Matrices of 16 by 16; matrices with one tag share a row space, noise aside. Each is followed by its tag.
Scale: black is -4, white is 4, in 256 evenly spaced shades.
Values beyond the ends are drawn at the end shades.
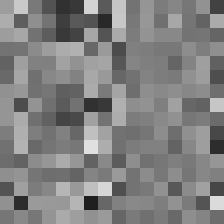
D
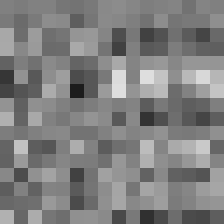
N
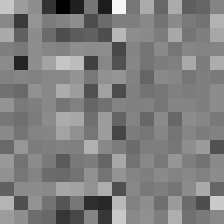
D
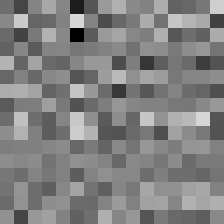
N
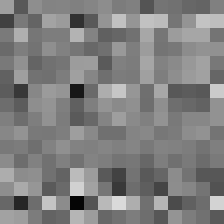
N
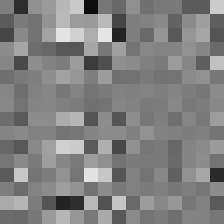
D
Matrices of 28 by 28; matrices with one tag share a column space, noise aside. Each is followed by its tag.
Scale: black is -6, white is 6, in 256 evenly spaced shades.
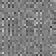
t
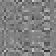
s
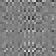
s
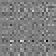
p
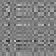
p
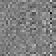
t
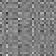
t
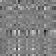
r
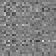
p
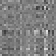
r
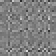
s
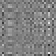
t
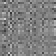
t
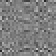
s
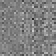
t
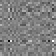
p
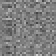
t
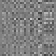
t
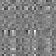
r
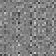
t
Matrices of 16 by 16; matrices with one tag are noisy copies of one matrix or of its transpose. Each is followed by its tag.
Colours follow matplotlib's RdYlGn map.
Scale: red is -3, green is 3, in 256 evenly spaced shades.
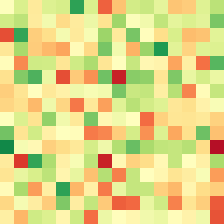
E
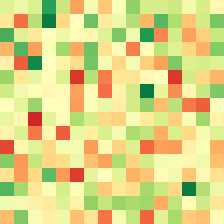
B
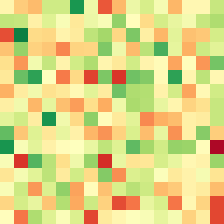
E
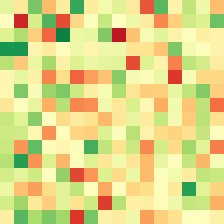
B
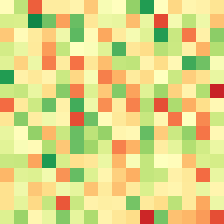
E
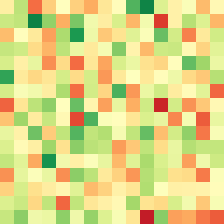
E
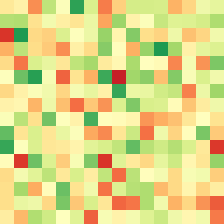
E
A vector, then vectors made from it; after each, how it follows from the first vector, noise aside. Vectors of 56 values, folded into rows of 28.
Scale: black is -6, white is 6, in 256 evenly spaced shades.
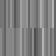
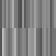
reversed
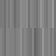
shrunk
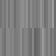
shrunk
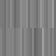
shrunk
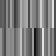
scaled up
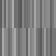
reversed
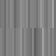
shrunk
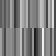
scaled up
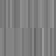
shrunk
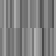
negated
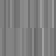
shrunk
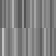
reversed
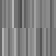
reversed
